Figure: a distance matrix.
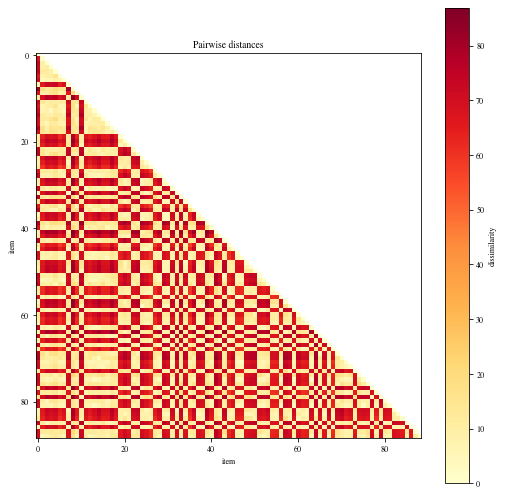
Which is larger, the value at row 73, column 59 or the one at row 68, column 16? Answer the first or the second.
the first
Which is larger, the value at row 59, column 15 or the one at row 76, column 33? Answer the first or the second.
the second
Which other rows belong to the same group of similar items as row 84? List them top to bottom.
0, 7, 10, 19, 20, 21, 24, 25, 26, 29, 30, 32, 34, 37, 38, 41, 42, 44, 45, 48, 49, 50, 54, 55, 57, 58, 60, 61, 62, 64, 66, 68, 73, 77, 79, 82, 83, 86
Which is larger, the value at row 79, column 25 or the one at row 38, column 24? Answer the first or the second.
the first
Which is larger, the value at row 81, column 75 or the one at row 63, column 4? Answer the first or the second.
the second
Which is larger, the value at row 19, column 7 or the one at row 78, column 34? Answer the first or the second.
the second
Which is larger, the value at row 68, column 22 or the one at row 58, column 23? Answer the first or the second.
the second
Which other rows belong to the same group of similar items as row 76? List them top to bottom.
1, 2, 3, 4, 5, 6, 8, 9, 11, 12, 13, 14, 15, 16, 17, 18, 22, 23, 27, 28, 31, 33, 35, 36, 39, 40, 43, 46, 47, 51, 52, 53, 56, 59, 63, 65, 67, 69, 70, 71, 72, 74, 75, 78, 80, 81, 85, 87, 88
